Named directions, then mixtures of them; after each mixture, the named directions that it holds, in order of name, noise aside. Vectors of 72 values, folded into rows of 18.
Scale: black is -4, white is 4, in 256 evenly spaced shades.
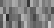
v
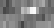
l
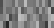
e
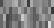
e, v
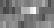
l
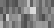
l, v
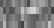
l, v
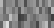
e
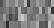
e, v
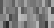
e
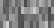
e, l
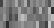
e, v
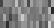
e, v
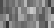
e, l
